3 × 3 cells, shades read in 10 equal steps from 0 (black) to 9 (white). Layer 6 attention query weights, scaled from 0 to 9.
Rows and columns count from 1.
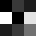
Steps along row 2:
down up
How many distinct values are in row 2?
3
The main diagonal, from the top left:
0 0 4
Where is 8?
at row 2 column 3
